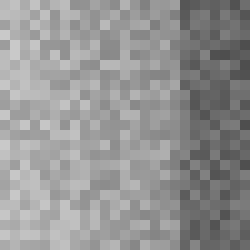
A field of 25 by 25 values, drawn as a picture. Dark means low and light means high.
Values rise toward the left. A vertical seam about 70% of the way across splits the table, and the left part is higher. No regular stripes run through it. Overall the values sit about 60% of the way up the scale.
